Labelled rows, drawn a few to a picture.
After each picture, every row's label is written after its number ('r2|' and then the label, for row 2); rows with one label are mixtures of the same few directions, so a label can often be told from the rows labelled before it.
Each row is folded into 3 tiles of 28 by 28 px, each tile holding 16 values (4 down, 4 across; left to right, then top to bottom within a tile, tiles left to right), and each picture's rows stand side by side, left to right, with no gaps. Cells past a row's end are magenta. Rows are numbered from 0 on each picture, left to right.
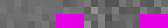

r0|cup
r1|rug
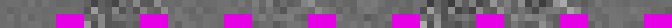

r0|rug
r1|rug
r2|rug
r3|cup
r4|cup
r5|rug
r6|cup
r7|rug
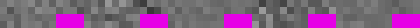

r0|rug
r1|cup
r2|rug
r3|rug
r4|cup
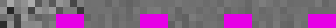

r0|rug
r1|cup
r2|rug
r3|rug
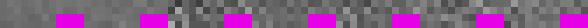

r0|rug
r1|cup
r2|rug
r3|rug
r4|rug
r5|cup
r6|rug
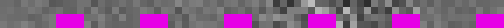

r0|cup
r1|rug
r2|rug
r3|cup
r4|rug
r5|rug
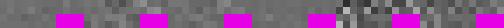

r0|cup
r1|cup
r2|cup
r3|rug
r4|rug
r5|rug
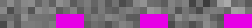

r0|rug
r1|cup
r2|cup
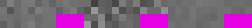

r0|rug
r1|rug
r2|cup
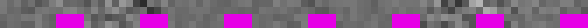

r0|cup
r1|cup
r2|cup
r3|cup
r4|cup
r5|cup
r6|rug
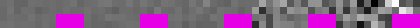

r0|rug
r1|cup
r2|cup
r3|rug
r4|cup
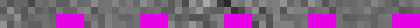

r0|rug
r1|rug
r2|cup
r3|rug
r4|cup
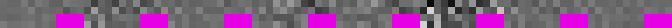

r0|cup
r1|rug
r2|rug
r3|cup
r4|cup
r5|rug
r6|rug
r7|rug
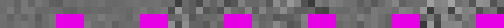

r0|cup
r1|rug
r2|rug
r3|cup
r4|cup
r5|rug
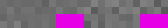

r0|rug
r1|rug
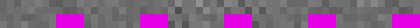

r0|cup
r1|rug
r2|rug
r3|rug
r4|cup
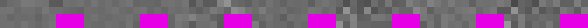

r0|cup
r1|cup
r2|cup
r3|rug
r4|rug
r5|rug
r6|rug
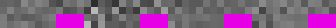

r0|cup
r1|rug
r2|rug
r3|rug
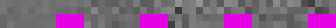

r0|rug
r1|rug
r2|rug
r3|cup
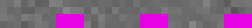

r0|cup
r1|rug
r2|cup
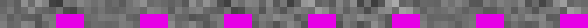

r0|cup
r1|cup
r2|cup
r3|cup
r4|cup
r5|cup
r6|cup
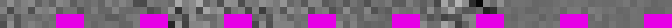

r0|rug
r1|cup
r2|rug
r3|rug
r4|rug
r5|cup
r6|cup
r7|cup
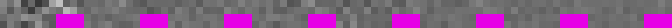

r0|cup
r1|cup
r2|rug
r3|cup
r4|rug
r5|cup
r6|rug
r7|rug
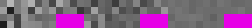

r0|rug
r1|rug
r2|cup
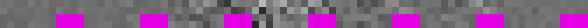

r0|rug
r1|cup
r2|cup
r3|rug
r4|cup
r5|cup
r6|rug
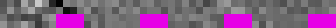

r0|cup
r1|rug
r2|cup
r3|rug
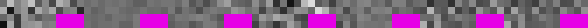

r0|rug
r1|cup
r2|cup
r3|cup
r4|rug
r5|rug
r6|rug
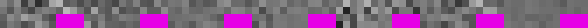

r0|cup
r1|rug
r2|cup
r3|rug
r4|rug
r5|cup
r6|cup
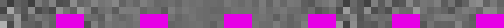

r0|rug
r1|rug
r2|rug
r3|cup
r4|rug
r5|cup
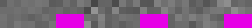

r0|cup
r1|rug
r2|cup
